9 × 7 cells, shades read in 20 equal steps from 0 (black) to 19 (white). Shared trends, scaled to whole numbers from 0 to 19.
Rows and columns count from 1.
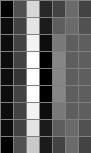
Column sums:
7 46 158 11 72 67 57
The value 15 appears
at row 9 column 3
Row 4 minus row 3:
0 0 1 -1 1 0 0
